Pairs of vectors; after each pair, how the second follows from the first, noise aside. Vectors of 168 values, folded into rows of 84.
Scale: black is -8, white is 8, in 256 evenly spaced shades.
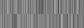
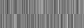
negated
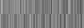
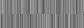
shuffled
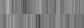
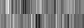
scaled up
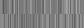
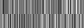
scaled up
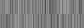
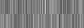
negated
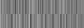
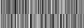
scaled up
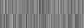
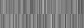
wrapped around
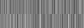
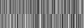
scaled up
